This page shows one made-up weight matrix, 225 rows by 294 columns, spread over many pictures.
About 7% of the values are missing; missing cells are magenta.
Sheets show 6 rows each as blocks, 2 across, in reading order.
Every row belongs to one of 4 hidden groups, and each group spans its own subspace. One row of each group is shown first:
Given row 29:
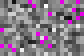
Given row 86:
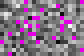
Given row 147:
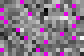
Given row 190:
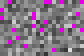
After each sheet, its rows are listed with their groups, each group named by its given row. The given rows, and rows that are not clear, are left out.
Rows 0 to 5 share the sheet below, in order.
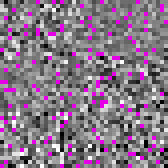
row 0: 86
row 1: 190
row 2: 190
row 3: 147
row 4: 190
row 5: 190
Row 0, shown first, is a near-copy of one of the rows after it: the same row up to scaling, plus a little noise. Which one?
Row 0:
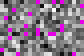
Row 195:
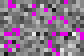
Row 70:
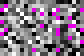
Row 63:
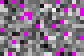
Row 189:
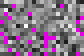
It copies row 63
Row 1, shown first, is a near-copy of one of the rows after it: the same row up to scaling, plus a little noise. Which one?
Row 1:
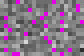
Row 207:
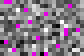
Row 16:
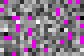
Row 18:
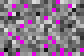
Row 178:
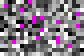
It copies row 178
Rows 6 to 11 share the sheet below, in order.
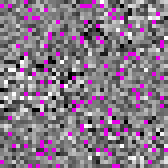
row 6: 86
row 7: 147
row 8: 190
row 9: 86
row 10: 86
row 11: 86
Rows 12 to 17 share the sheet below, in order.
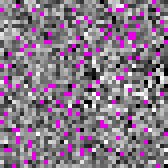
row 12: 147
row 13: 147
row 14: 190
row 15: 190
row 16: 190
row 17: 147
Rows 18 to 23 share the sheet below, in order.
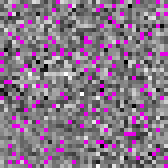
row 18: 190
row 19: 29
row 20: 147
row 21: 86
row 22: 29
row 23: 86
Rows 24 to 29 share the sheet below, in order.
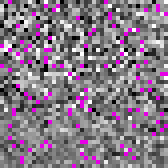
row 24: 190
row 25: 29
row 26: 147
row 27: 86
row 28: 147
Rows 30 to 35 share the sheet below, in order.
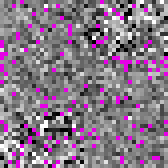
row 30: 29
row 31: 147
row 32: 147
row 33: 147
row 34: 147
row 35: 29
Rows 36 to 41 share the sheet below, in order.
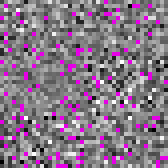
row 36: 190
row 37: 29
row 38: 147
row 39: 86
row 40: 29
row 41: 29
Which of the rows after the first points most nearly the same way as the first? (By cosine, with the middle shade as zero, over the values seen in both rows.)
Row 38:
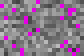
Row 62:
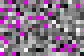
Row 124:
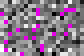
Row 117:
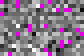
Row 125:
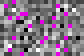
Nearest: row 62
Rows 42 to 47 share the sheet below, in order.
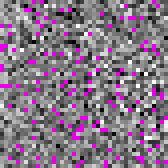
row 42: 29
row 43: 147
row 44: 29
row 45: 29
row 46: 86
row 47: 190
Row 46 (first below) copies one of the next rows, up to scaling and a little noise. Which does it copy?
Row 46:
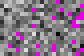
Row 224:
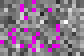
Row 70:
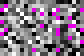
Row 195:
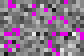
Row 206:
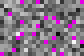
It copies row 206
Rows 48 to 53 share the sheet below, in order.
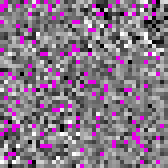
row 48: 86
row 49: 86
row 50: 86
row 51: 29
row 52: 86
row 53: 29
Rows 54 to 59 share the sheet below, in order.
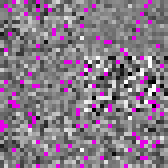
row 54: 147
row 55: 29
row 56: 86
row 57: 190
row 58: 147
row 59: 29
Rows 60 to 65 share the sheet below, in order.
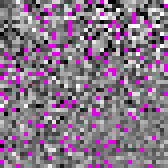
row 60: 147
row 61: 147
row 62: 190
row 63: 86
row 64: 86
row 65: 190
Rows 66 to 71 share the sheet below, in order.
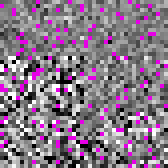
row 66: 147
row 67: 190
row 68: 190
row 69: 190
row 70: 86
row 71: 147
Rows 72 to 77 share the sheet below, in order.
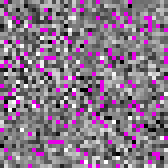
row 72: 190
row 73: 29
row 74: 86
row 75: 147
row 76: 86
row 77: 29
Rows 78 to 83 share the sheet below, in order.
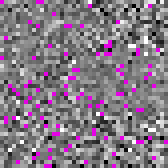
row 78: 86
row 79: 86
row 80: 86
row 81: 29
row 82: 147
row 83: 29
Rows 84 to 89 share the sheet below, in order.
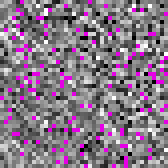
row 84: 147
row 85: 190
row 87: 29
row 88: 147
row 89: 147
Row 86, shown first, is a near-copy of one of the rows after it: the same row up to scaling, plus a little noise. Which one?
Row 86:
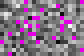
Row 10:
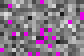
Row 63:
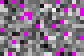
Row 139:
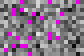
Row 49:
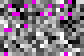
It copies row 10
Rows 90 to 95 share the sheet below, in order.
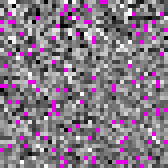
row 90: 190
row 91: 147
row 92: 147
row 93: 29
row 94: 29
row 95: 86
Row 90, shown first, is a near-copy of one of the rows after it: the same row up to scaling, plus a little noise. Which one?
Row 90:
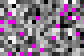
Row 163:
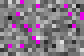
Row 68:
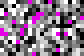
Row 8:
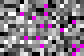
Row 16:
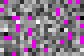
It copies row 68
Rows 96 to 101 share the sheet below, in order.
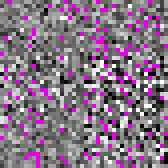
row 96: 147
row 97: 29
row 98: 190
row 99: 29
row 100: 86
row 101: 86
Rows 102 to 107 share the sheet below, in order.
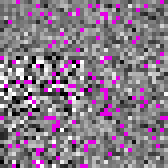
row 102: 190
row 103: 29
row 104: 190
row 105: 147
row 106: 29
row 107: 29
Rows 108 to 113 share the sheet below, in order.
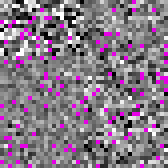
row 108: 147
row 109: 147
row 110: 29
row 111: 147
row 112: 190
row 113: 147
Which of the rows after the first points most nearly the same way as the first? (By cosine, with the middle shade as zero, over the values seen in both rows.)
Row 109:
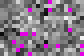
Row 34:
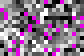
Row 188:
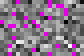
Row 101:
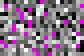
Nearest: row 101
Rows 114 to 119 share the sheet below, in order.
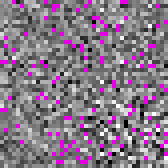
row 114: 147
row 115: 190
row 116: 29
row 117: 86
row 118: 147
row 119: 86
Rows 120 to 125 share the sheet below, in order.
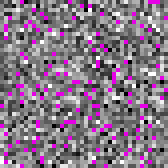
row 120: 190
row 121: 86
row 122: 29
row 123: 29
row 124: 29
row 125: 190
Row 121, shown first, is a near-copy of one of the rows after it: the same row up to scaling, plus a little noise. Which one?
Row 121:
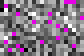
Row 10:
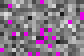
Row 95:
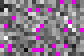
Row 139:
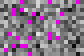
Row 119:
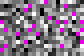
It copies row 95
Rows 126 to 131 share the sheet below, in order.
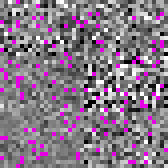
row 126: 190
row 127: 147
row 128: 29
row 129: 190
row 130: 147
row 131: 190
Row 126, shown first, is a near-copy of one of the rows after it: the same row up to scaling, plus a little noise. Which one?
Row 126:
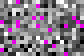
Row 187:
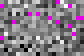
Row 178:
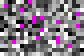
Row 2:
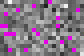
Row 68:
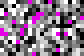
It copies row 187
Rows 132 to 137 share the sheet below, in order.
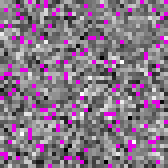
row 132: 147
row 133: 147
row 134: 147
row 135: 147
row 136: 190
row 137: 29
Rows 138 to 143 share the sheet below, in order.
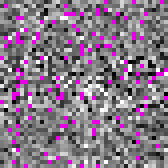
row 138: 147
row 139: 86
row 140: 190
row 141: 147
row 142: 86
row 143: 29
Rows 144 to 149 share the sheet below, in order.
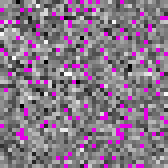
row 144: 147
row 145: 190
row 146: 29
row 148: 147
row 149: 147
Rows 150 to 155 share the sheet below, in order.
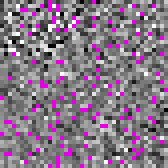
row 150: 86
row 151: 29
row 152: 147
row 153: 147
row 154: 29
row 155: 29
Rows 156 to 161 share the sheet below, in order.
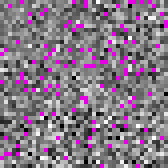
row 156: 86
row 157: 29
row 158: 86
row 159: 147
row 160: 86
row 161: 29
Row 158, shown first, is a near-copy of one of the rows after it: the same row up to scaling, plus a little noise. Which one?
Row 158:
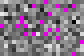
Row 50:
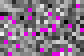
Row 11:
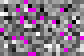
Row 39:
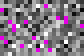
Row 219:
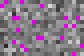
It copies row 11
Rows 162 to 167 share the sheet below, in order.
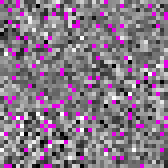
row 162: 147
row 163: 190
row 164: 147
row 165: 29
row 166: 190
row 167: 190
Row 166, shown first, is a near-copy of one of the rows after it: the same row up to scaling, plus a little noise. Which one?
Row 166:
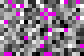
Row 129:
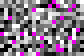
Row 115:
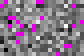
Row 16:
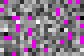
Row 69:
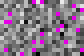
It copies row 69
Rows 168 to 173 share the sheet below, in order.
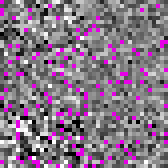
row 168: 147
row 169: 147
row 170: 29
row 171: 29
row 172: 29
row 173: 86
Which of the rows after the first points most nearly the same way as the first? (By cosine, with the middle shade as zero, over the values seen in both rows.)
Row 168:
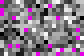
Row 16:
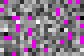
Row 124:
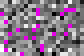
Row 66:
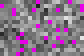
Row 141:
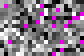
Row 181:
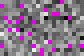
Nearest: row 66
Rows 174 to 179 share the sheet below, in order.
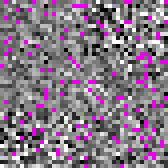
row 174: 29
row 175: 29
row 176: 29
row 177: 147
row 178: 190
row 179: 190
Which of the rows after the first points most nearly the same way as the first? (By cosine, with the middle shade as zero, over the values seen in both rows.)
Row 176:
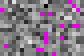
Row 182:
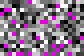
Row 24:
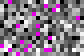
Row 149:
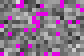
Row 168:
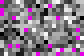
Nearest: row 182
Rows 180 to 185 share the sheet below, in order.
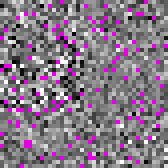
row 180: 86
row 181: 147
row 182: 86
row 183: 190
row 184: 147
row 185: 190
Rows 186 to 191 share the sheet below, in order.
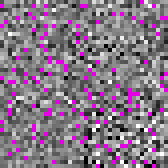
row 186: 86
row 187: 190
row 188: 86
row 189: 86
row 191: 29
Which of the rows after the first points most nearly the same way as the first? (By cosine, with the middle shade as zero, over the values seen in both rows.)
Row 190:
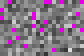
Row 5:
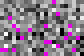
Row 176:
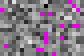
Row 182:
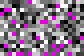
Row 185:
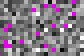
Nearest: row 185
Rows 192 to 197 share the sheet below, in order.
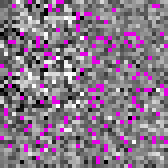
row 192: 147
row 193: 147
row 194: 147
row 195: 86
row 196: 29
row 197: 29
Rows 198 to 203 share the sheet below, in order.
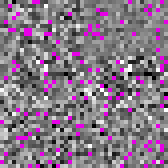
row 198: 29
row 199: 86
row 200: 147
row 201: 147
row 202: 29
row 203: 190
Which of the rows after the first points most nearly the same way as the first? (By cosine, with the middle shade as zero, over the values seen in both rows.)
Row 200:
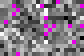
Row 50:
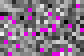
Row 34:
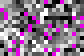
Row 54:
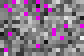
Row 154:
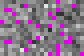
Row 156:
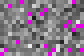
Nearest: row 34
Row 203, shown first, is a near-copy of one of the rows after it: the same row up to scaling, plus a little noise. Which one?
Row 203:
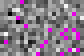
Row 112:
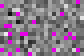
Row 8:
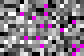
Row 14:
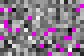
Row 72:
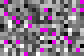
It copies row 112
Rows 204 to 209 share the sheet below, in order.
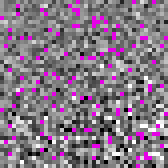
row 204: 190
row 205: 86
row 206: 86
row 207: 190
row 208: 29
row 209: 29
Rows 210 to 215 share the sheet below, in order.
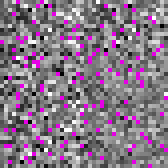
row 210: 29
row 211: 29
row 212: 147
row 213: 147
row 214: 29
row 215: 147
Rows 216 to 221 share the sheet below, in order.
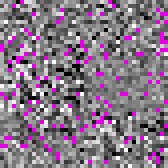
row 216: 147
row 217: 147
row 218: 29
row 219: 86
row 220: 147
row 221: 29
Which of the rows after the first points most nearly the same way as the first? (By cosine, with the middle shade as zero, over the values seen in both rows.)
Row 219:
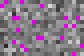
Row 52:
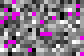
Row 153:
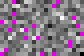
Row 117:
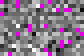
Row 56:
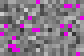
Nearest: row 52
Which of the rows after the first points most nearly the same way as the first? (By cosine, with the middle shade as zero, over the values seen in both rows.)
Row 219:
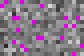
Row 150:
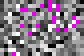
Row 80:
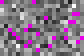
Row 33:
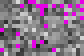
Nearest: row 150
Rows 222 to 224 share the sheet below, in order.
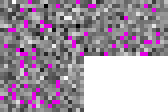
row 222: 29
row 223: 29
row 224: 86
